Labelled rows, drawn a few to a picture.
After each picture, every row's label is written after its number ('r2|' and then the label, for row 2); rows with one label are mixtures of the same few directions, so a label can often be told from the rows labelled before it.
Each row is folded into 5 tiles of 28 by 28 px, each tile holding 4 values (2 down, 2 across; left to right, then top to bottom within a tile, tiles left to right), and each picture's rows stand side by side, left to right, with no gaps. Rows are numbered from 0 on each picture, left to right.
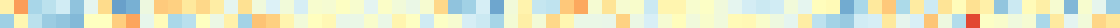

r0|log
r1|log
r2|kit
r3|log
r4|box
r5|log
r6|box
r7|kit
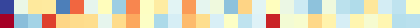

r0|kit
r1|box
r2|log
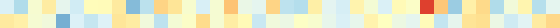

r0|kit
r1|kit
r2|box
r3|box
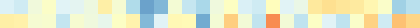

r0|kit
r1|box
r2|log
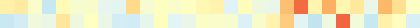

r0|kit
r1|log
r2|box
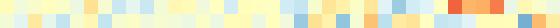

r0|log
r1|box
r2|log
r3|log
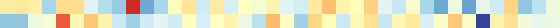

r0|kit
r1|box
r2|log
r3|box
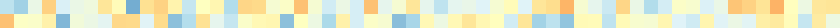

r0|kit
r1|log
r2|kit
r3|log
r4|kit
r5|log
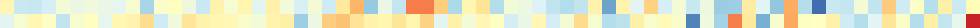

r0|box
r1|kit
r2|kit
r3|box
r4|box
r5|log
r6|box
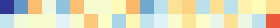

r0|box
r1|box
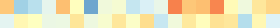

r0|kit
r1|log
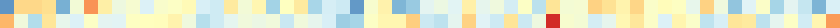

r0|kit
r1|kit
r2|log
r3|box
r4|log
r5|box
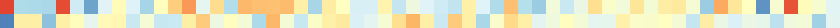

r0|kit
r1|box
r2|box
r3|log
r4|box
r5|kit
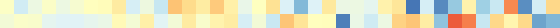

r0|kit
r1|log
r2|kit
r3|log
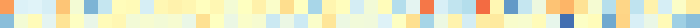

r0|kit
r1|box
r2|box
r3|kit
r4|kit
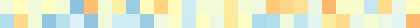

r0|kit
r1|kit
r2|box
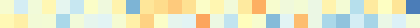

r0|kit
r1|box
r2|kit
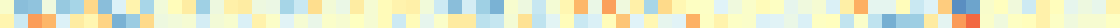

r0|log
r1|kit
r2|box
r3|log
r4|box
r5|kit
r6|log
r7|kit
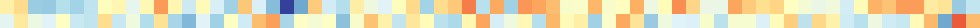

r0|log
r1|log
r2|box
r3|box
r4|log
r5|log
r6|log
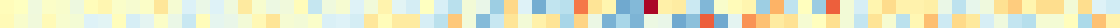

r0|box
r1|log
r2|log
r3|log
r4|kit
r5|kit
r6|log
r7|log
